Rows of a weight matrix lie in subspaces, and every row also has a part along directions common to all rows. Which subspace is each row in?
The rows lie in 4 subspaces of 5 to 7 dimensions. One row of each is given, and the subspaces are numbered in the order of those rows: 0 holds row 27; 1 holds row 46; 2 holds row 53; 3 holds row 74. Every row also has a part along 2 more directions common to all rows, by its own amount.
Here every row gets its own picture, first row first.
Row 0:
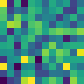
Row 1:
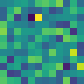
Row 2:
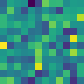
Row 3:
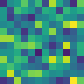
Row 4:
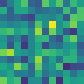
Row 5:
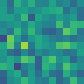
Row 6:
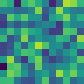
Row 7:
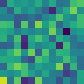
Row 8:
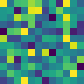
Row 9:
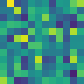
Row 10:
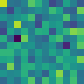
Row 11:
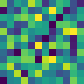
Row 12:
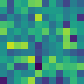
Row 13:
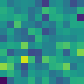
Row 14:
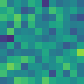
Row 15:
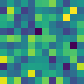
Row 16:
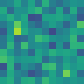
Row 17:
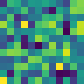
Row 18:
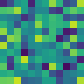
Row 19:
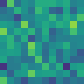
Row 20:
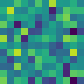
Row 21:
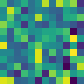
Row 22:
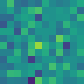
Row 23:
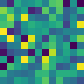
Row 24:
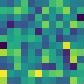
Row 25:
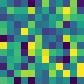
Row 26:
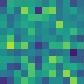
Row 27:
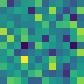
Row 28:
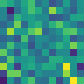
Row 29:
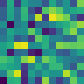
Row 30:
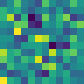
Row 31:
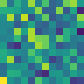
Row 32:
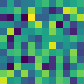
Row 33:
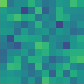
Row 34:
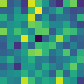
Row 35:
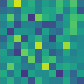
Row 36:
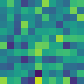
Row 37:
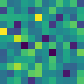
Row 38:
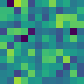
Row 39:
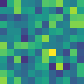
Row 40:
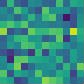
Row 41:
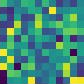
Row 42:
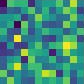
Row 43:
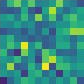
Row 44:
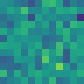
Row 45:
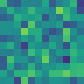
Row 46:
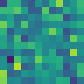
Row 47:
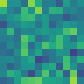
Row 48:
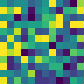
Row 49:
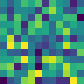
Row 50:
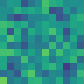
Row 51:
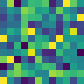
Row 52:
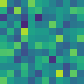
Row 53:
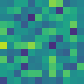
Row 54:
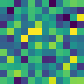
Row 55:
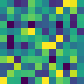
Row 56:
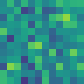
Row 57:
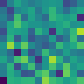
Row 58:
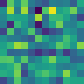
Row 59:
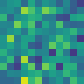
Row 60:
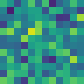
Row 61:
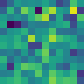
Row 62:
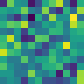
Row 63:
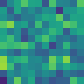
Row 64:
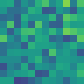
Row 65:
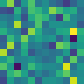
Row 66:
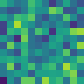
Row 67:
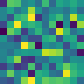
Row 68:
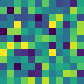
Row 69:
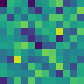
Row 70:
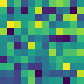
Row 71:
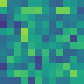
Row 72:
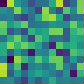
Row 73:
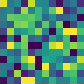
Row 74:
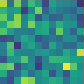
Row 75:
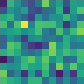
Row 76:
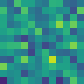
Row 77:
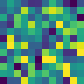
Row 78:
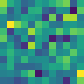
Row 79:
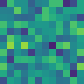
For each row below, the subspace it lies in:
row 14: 3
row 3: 2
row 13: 3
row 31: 0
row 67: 0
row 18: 0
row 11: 0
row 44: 2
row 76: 1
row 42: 0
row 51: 3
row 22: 2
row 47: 2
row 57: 0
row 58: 3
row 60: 1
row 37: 0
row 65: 1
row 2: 2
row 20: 1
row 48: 0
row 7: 2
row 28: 1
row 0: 3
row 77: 2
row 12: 2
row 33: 3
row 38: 1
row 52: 0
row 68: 0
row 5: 0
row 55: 3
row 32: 0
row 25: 2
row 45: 2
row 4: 1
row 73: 2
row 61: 3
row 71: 2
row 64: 3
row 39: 0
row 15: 1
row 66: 0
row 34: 3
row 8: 1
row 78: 3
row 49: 2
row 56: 3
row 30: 0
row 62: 3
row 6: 3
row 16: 0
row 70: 3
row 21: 2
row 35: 0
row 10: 0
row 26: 3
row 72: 1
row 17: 2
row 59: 3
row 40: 1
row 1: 2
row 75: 2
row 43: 0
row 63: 2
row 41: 1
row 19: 3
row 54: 1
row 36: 2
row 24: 2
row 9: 1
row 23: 1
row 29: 3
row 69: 0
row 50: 3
